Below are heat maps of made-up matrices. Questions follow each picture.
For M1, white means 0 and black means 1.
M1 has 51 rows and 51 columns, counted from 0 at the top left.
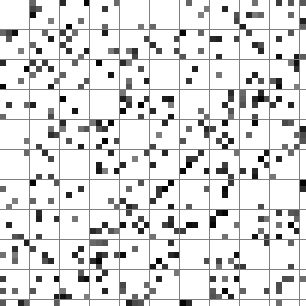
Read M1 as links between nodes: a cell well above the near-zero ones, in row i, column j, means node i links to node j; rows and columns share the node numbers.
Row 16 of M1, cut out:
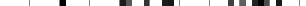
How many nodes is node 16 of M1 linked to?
12
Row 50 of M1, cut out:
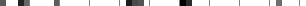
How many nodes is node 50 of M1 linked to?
10
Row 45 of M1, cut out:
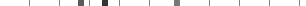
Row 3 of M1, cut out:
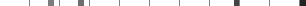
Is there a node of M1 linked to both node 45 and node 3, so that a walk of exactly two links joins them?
yes
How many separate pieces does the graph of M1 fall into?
1
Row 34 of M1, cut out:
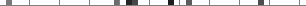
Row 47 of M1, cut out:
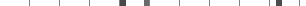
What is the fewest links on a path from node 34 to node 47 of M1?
4
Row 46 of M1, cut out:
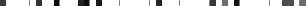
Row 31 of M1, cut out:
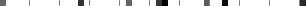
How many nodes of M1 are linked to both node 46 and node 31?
5
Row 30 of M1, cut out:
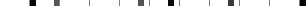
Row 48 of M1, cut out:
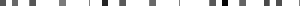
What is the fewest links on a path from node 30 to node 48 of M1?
2
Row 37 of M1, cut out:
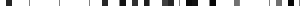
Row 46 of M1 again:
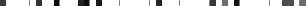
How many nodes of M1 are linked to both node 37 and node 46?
3
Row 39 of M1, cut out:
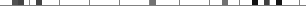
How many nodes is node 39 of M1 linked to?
8
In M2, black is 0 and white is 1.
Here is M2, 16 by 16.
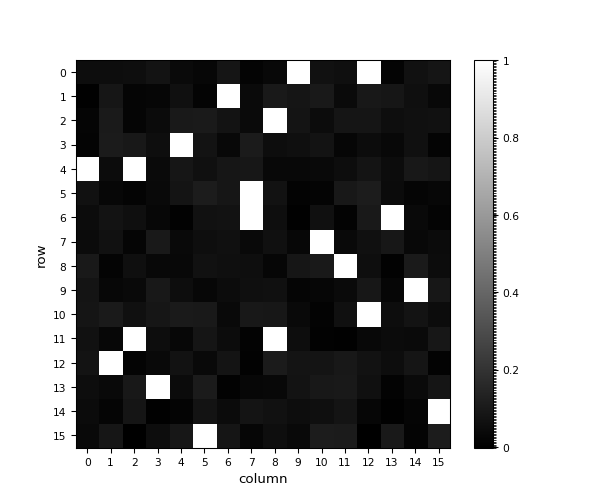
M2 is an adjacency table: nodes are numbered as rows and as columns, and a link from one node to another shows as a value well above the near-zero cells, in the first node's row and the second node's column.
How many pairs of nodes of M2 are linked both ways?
1
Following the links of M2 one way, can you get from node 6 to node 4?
yes
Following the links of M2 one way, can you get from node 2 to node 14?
no
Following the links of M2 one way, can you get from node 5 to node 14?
yes
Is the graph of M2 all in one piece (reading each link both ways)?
yes
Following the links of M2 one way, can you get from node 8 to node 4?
no
